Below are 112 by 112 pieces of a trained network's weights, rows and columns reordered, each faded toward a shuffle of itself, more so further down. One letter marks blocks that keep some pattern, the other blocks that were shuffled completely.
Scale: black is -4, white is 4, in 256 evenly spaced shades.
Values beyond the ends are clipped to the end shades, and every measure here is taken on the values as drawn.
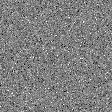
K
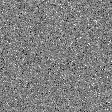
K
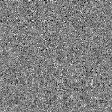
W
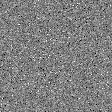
K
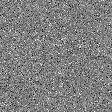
K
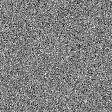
K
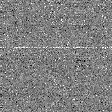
W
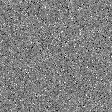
K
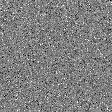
K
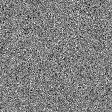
K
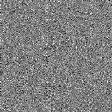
W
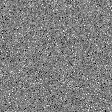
K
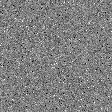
K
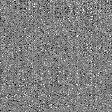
W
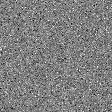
K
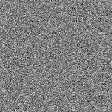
W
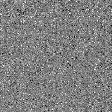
W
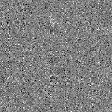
W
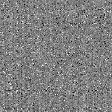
W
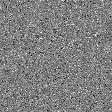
K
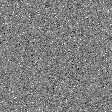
K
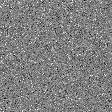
K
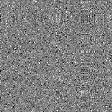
W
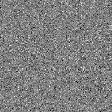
W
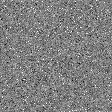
K
